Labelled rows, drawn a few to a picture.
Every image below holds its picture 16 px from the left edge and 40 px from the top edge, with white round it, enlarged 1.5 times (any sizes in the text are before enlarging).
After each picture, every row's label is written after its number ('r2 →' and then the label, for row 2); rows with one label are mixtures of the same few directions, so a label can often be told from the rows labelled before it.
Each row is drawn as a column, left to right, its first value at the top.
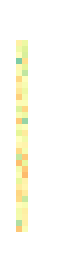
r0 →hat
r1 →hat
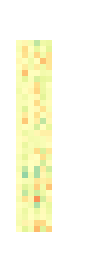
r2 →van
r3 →hat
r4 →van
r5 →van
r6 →hat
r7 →van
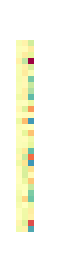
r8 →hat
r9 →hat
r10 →hat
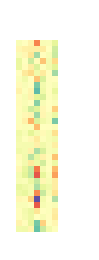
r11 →van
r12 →hat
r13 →hat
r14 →van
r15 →hat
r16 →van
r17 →hat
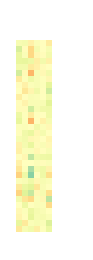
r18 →hat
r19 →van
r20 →hat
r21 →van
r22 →hat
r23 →van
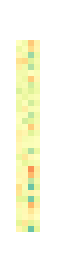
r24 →van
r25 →hat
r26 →van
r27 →van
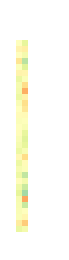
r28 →hat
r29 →van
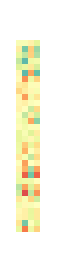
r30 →van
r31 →hat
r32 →hat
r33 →hat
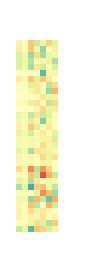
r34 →van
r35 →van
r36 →van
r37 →van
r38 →hat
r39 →van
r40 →van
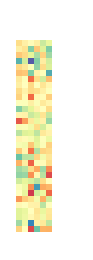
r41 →hat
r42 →hat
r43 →hat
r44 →van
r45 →van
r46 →hat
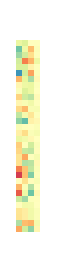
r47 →hat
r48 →hat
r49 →hat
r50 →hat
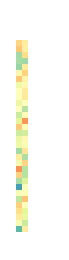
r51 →van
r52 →hat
